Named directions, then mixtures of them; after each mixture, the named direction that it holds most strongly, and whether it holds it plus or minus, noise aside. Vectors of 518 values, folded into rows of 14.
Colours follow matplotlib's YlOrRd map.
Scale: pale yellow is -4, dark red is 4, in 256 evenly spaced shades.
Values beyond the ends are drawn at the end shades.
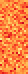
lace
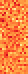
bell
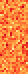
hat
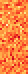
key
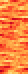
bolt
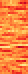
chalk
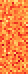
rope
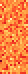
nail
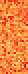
rope, minus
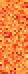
lace, plus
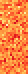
key, plus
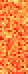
rope, plus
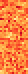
lace, minus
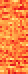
bolt, minus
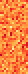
hat, plus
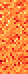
key, plus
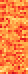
bolt, minus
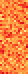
lace, plus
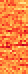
chalk, minus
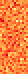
bell, plus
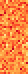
hat, minus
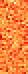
bell, minus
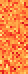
lace, plus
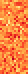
key, plus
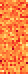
hat, minus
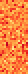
hat, plus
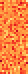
nail, plus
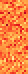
key, minus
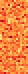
bell, plus
